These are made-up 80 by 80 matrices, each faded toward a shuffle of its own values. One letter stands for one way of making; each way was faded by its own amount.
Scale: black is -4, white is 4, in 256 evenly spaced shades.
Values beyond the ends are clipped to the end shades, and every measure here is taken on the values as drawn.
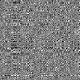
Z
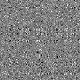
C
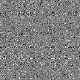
C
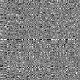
Z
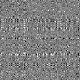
Z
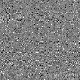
C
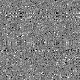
C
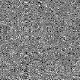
C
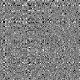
Z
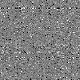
C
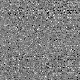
C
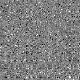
C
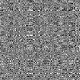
Z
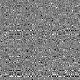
Z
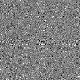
C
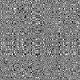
Z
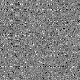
C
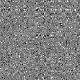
C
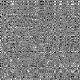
Z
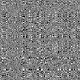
Z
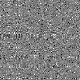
C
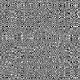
Z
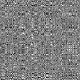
Z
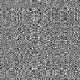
Z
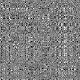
Z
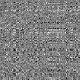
Z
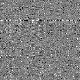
C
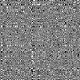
Z
